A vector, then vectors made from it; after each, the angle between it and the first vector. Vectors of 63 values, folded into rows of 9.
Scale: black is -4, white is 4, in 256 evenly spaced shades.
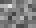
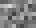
nearly parallel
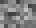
partly aligned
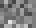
partly opposed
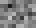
nearly opposite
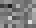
partly opposed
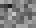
nearly opposite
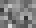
partly aligned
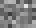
orthogonal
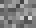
partly aligned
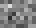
nearly parallel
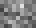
orthogonal
